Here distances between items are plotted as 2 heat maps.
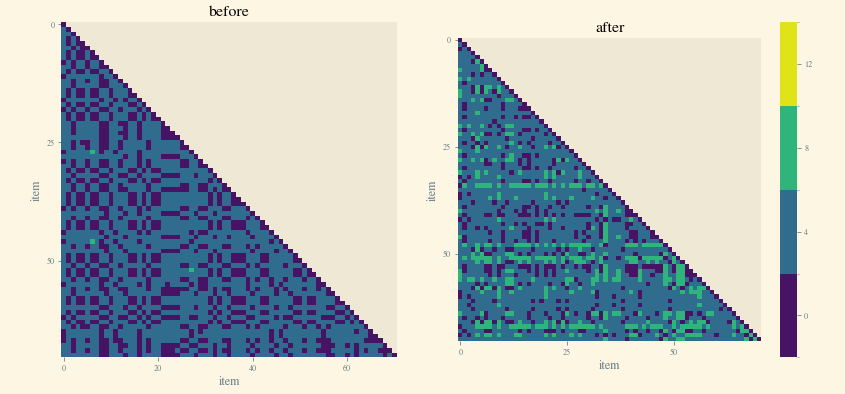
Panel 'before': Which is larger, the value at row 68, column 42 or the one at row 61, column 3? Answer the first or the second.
the first
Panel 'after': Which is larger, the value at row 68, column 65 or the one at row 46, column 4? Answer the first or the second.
the second
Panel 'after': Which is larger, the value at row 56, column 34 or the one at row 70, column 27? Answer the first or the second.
the first
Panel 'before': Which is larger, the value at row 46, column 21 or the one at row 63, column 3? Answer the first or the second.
the first
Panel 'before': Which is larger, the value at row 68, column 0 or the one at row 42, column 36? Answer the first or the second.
the first
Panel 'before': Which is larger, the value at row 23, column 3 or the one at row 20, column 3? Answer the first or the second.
the first
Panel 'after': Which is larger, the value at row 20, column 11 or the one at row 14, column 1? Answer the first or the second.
the first
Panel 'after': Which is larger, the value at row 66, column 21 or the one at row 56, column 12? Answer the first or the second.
the second
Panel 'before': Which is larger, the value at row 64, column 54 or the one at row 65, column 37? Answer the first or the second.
the second
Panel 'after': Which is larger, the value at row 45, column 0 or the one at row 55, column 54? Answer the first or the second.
the first
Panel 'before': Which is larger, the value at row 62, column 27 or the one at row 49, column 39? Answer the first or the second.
the second
